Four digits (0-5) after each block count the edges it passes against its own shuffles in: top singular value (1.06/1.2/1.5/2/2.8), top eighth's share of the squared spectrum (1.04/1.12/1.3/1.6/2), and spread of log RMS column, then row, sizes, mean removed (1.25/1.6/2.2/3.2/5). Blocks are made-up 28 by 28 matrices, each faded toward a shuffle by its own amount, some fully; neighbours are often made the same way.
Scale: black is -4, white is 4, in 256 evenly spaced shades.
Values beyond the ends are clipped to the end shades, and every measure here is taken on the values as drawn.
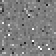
0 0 0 0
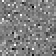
0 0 0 0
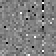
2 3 1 0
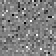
0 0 0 0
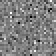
1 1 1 0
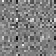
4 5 2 2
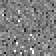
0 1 0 0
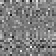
3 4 1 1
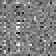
3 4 2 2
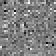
3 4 1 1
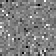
1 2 0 0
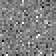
1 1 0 0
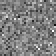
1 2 0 0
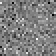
1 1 0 0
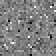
0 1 0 0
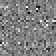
2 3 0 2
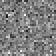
0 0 0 1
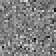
0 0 0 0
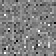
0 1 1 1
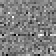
2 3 0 2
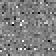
1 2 0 2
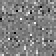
0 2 0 1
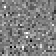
1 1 0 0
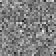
2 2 0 0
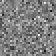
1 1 0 0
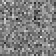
2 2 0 0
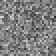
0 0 0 0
